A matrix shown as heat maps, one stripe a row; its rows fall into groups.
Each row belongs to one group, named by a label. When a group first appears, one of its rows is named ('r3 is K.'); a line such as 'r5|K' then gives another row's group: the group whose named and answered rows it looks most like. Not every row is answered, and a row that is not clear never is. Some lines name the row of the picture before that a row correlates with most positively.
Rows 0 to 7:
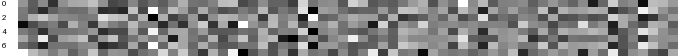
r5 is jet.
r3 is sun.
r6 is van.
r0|jet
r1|van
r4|van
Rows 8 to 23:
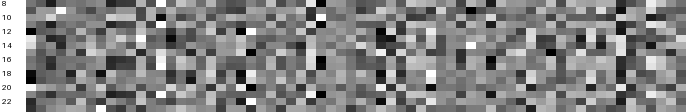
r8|van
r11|van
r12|sun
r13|jet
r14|jet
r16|van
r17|van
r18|sun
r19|sun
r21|van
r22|sun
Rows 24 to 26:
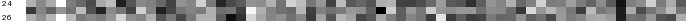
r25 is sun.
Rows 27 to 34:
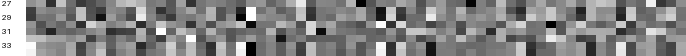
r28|sun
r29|sun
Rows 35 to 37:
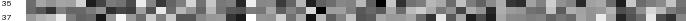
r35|sun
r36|van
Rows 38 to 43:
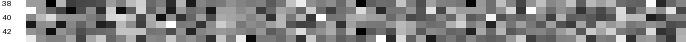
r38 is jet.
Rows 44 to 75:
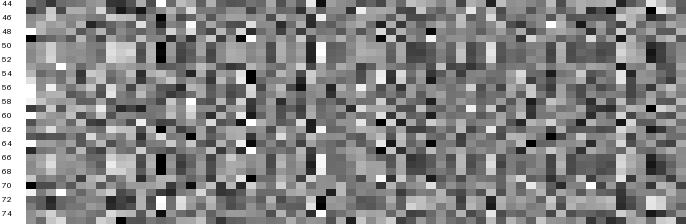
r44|van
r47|sun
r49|sun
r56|jet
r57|jet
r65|sun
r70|sun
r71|jet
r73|van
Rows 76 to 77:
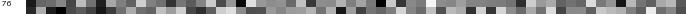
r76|sun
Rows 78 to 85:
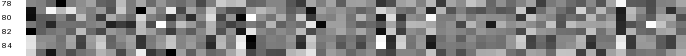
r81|van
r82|sun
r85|jet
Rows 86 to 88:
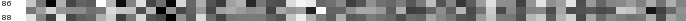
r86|jet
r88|jet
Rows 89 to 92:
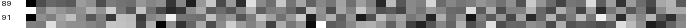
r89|sun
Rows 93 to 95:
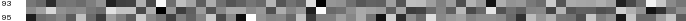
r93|van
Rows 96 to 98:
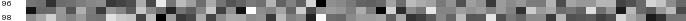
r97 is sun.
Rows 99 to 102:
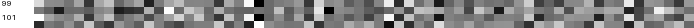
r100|van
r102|sun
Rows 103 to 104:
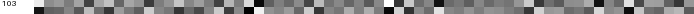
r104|sun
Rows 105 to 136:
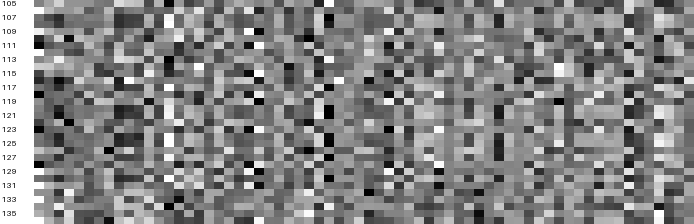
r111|sun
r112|jet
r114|sun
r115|sun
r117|van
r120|van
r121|van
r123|sun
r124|van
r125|van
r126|jet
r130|van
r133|jet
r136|jet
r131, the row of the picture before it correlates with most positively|103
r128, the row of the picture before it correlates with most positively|104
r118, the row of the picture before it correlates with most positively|104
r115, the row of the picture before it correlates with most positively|104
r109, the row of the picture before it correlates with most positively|103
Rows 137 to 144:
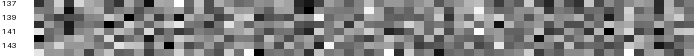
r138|jet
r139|jet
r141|jet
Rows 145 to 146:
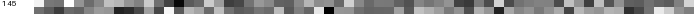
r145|jet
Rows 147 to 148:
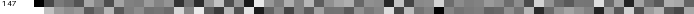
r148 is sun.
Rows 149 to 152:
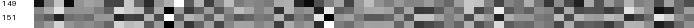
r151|van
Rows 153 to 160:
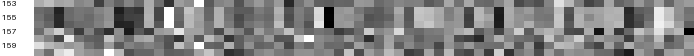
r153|sun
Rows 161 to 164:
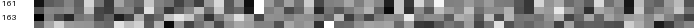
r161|sun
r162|sun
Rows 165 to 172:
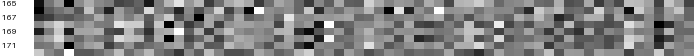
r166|sun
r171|jet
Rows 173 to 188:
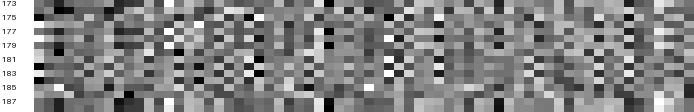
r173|van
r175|sun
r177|van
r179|van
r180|jet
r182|sun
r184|sun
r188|van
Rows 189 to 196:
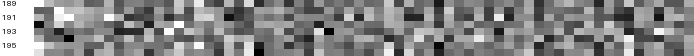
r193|van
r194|jet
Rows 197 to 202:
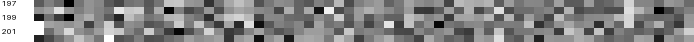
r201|jet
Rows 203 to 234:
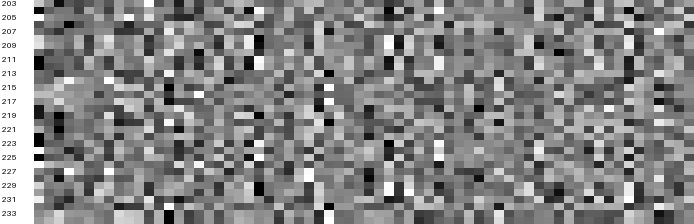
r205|jet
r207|van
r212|sun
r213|van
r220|van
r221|jet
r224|jet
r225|sun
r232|van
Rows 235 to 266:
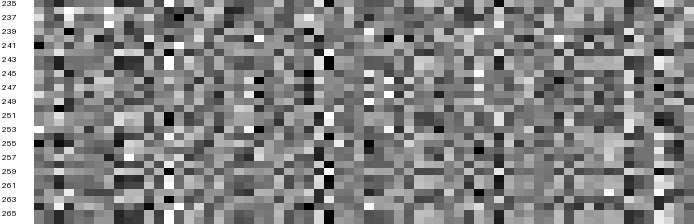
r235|van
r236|jet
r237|jet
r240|sun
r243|van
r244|van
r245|jet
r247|jet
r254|van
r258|van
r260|van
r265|van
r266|van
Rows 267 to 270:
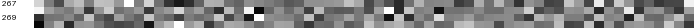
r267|jet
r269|sun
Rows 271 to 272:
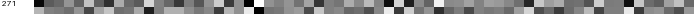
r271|sun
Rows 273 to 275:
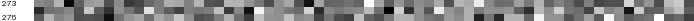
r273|jet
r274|sun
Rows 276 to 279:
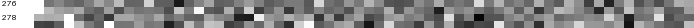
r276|jet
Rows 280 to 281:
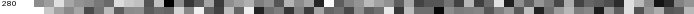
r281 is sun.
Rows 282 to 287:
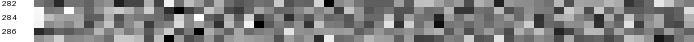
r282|van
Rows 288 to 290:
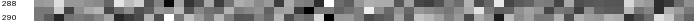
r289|jet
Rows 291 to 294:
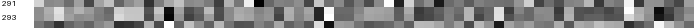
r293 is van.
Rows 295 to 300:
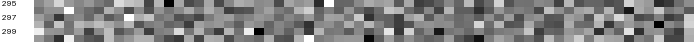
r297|jet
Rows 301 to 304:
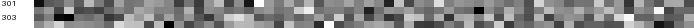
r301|sun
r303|jet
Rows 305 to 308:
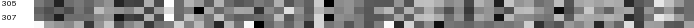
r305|van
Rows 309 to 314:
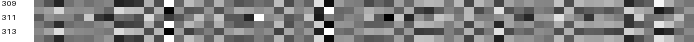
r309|van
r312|van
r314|van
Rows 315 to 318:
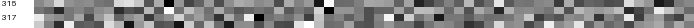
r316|van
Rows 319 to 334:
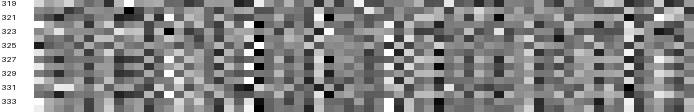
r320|jet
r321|van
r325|sun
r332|van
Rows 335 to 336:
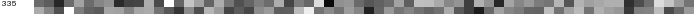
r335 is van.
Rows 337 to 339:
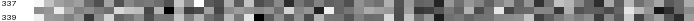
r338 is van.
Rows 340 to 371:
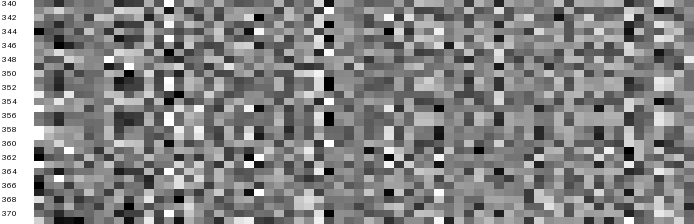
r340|van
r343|van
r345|van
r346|jet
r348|jet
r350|jet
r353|jet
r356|van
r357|van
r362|sun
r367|sun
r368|jet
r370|van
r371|jet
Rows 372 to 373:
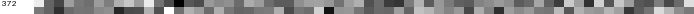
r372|jet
